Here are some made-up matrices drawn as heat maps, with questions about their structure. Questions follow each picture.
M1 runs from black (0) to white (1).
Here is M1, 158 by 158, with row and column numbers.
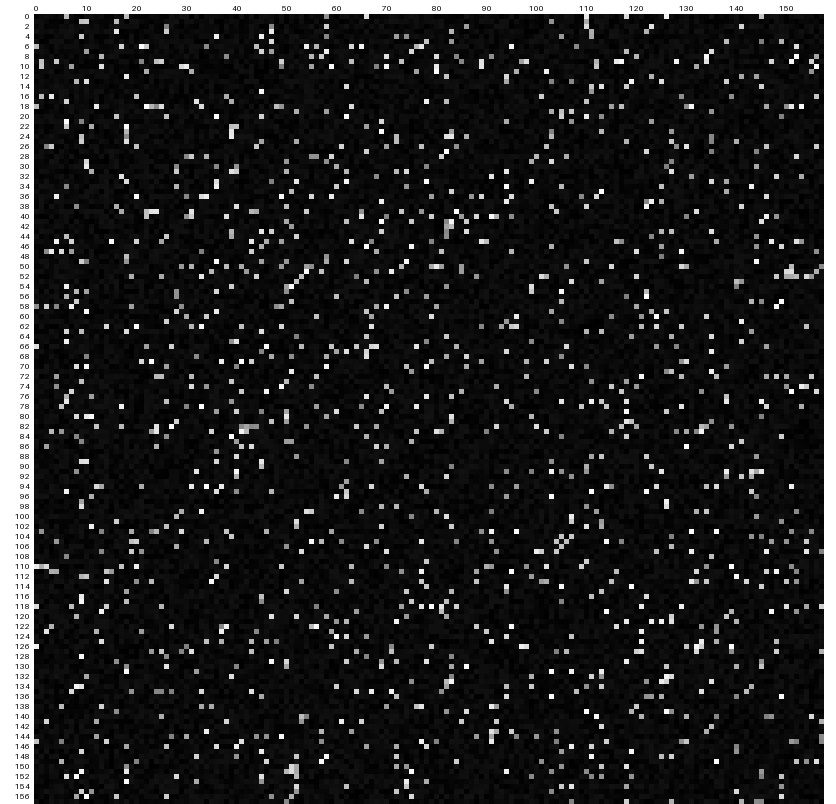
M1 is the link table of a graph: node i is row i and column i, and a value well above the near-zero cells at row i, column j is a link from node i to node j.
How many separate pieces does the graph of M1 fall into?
2
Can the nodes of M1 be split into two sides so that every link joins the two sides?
yes
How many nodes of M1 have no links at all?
1
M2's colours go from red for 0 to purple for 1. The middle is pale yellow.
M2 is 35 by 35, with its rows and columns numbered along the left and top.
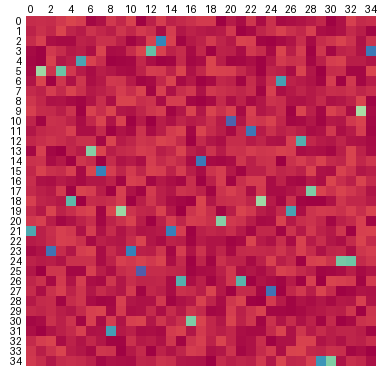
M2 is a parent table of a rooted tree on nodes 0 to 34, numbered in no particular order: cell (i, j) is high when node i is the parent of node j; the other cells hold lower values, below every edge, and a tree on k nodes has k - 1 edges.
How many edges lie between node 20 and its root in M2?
3
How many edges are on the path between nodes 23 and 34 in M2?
5
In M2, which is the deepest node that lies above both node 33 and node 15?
19
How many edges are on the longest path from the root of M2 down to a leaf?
9
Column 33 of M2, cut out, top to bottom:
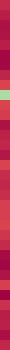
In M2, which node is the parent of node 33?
9
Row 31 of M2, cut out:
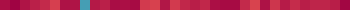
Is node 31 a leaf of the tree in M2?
no
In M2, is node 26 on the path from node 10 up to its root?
no
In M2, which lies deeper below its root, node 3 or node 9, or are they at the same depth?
node 9
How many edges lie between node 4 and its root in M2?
1
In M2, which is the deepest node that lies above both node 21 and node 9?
19
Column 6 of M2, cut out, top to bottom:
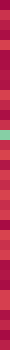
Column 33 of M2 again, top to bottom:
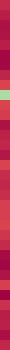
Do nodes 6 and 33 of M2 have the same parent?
no
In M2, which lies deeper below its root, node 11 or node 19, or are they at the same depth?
node 11
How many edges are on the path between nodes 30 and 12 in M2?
3
